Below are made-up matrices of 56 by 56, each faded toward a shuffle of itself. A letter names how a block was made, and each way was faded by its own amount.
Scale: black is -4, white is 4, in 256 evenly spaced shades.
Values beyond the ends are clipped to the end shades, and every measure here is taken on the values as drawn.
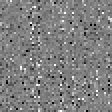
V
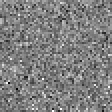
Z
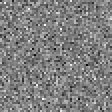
Z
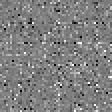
V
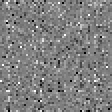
V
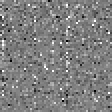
V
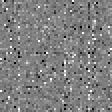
V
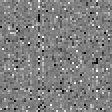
V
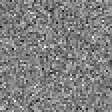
Z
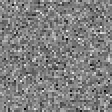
Z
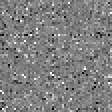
V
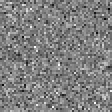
Z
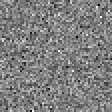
Z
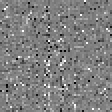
V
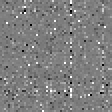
V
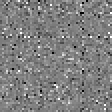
V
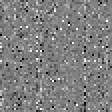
V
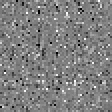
V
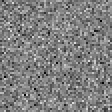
Z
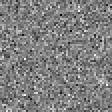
Z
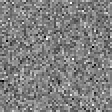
Z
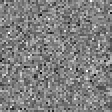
Z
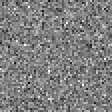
Z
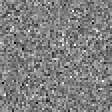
Z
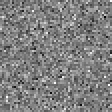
Z
